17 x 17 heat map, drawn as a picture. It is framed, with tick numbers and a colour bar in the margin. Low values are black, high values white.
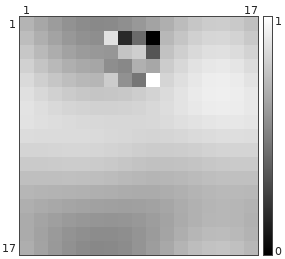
Values change most from cell to cell in the top middle. Most values sit high, with a long tail of low ones. In the top middle lies a patch that is rougher than the rest. There are no regular stripes.
